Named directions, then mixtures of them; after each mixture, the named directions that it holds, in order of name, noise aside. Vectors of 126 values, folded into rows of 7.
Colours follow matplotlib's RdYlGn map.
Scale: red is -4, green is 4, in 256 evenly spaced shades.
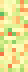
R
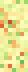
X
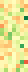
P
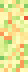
P, X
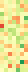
P, R, X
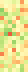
R, X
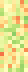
P, R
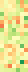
P, R, X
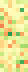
P, R, X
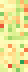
P, R, X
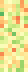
P, R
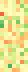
P, R, X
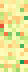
P, X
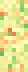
R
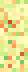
X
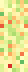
P, R, X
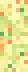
P, R, X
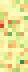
P, X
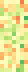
P, R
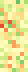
X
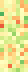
P, R, X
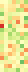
P, R, X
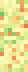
R
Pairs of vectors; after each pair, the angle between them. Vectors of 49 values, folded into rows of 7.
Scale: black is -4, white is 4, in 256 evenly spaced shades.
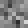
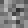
orthogonal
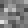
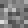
nearly parallel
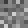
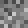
nearly parallel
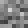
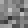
nearly parallel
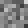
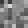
orthogonal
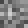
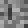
nearly opposite
